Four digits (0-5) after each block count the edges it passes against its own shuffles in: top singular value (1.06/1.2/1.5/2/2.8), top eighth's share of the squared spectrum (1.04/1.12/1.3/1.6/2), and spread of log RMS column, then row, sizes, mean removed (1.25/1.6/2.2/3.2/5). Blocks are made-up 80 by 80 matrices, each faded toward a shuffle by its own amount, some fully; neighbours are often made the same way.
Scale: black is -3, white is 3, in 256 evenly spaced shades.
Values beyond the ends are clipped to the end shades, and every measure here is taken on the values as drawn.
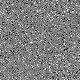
1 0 1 0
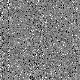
2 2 2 0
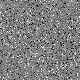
0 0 0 0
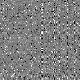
4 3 2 1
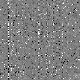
4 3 2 1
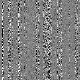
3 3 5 0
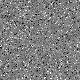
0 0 0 0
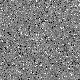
2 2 0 0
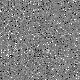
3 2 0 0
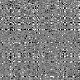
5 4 3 3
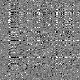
4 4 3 3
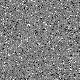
0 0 0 0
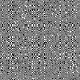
5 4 3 3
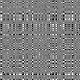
5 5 4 4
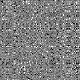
4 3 2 2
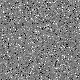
0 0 0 0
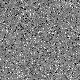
0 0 0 0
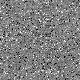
3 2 0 0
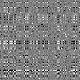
5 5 3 4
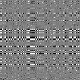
5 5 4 4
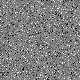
0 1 0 0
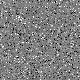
2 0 0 0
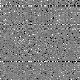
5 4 1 2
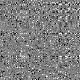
4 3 2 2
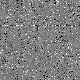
3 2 0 1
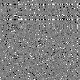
4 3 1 2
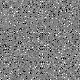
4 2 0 1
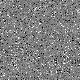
2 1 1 0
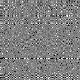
5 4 2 3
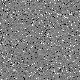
2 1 0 0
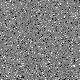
2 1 0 0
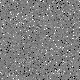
2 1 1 0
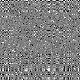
5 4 3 3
